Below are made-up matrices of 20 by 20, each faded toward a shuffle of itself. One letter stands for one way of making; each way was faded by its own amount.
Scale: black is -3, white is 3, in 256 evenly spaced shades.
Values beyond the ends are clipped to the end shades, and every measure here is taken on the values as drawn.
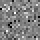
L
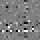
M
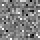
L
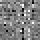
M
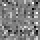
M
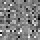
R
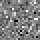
L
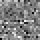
R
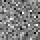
L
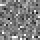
L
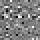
M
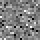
L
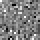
L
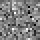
L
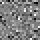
R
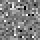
L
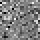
R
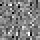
R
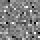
L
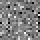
R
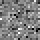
R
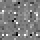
M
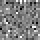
L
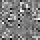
R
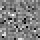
L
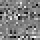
M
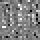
R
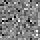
L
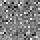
L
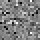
L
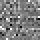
M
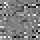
M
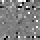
M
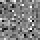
R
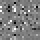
M
